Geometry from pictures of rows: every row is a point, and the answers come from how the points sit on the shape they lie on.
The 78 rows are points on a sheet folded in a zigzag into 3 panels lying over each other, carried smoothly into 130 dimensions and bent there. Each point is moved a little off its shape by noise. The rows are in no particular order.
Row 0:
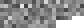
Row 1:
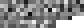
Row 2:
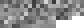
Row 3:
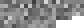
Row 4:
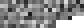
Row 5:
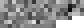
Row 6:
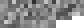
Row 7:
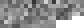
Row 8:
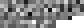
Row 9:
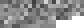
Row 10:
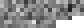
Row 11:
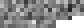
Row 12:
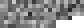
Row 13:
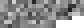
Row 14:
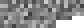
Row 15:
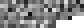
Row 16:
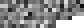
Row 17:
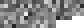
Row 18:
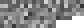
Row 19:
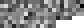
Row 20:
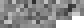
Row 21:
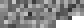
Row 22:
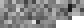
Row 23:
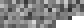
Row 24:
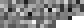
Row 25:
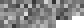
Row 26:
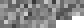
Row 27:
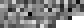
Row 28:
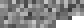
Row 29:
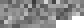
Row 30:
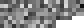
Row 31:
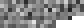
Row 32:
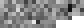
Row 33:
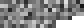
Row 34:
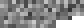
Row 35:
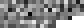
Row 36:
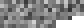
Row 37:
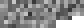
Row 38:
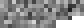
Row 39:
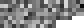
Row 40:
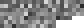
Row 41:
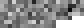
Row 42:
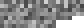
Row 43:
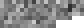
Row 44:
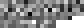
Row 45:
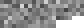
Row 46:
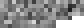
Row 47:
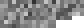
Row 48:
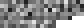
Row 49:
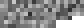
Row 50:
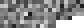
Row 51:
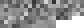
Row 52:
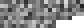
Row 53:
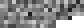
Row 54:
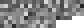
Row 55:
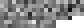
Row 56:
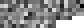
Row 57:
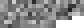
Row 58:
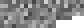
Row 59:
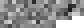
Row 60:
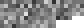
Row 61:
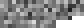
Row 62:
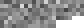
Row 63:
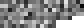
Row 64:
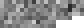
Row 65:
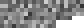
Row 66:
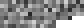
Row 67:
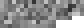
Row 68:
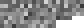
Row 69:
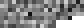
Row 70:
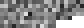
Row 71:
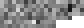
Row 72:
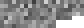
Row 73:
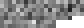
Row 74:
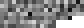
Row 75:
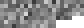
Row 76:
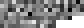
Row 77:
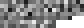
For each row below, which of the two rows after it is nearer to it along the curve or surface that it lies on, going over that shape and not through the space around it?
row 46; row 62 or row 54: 54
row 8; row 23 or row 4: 23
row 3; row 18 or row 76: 18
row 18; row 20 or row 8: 20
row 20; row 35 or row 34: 34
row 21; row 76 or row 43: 76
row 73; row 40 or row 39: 39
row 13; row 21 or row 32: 21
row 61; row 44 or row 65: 65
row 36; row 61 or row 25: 61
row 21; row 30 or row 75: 75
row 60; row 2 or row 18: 2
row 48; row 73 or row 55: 73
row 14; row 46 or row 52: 46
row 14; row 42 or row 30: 30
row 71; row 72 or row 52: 52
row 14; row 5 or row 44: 5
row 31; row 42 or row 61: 42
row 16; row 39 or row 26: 39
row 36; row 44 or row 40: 44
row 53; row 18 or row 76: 76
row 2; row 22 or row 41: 41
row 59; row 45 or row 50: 50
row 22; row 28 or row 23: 23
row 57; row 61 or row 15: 61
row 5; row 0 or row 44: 44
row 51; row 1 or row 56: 56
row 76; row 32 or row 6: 6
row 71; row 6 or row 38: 38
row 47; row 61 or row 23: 61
